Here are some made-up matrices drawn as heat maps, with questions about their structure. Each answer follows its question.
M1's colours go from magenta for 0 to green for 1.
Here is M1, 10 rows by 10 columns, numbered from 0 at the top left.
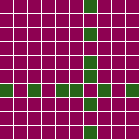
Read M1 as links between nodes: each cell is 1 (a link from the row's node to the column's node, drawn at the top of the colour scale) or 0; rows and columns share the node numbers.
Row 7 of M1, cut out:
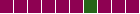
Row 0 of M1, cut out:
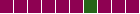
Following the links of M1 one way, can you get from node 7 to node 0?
yes
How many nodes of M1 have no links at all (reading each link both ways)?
3
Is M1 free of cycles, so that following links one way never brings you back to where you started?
no
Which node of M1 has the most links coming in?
node 6
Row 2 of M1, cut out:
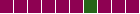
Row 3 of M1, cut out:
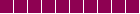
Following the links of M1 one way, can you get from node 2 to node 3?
no
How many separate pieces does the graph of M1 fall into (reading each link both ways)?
4
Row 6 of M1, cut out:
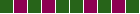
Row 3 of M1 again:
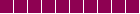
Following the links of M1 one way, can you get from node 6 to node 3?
no
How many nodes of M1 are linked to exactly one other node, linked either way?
6
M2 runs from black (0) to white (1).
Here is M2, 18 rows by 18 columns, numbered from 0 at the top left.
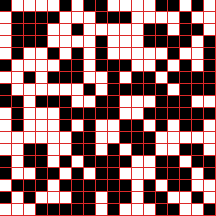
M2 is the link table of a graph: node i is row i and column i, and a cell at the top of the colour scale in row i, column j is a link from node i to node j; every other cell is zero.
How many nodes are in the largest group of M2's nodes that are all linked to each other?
5
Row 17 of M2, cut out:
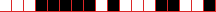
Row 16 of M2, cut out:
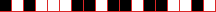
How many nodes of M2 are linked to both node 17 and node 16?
4
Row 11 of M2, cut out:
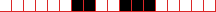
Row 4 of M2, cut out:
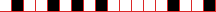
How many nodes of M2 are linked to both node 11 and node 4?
8
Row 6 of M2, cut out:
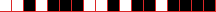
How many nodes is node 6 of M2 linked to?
7
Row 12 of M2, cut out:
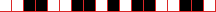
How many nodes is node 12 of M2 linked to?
9
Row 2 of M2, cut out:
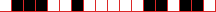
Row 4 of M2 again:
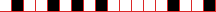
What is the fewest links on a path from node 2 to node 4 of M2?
1
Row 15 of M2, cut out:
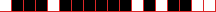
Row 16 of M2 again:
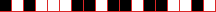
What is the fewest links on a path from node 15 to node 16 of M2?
1
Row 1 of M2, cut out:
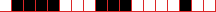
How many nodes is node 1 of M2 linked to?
10
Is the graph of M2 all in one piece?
yes
